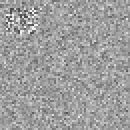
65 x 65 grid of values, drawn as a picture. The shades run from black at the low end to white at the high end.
There are no regular stripes. An odd patch, rougher than its surroundings, sits in the top left. No overall slope runs across the table. Neither half mirrors the other. No row or column stands out. Values change most from cell to cell in the top left. The texture is fine-grained noise.
